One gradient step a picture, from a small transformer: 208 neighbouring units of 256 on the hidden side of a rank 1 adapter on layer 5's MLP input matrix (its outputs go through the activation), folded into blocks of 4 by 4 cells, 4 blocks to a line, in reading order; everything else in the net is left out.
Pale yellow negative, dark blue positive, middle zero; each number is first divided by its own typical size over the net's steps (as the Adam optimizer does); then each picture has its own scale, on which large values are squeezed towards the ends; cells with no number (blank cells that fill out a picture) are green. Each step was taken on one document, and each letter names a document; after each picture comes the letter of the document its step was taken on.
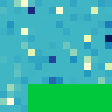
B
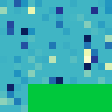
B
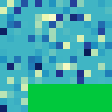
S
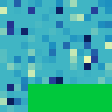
B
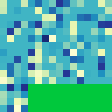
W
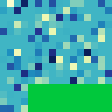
S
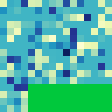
W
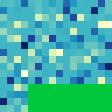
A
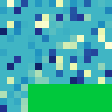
S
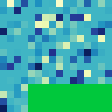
S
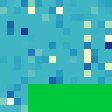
B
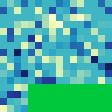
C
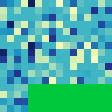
C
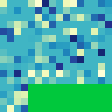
W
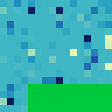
B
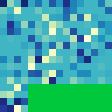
C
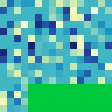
C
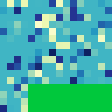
S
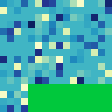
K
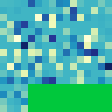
A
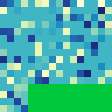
K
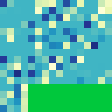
K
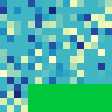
W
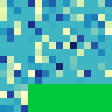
K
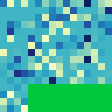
C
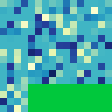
C
